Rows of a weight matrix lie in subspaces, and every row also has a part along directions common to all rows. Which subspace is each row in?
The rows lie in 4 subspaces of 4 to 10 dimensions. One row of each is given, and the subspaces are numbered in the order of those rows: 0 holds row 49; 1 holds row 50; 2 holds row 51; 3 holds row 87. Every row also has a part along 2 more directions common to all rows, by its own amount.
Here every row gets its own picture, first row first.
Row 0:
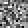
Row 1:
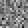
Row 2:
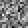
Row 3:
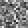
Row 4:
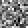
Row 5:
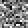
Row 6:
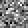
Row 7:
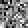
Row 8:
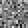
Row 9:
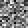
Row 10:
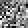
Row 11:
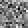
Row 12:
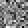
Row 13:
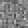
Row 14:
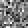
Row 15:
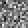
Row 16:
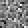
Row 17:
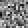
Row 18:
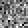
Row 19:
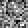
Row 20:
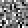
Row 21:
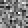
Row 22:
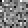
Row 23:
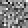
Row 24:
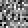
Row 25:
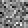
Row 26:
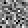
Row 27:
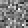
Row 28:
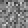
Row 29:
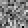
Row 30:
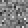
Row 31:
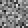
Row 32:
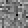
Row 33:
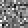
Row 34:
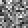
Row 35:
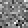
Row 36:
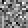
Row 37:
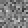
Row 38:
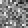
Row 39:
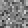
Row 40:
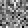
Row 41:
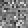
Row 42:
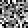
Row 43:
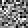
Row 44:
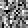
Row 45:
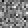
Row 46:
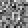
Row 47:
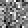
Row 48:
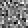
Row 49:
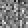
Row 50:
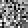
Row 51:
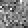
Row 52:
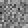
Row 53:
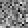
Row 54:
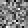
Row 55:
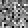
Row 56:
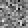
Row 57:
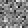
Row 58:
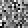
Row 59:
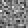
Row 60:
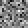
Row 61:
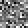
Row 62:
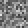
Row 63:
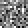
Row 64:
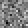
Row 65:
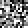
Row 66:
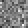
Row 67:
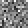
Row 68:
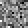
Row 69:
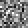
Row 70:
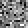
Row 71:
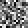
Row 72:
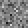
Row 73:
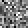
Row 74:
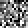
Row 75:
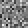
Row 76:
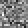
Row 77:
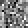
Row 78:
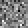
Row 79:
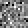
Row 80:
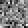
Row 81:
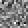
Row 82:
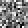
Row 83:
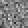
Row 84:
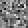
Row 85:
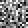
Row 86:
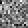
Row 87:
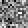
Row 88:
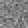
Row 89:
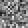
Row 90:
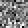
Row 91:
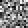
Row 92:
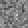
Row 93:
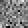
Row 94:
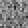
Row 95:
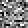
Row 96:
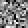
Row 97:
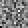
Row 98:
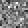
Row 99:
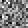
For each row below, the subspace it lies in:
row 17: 2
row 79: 3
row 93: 0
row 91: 2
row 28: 3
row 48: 3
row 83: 3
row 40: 1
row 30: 2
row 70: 2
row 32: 0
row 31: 3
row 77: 1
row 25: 2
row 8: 3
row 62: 2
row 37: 0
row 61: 3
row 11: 1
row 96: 1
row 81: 3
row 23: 3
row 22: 2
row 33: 3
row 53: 0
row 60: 2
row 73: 2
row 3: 1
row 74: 0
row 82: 1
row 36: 3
